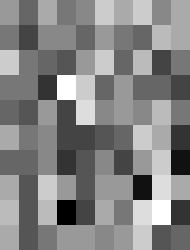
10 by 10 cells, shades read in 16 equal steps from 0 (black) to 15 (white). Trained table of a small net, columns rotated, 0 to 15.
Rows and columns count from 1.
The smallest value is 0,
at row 9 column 4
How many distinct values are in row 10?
7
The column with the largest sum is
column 9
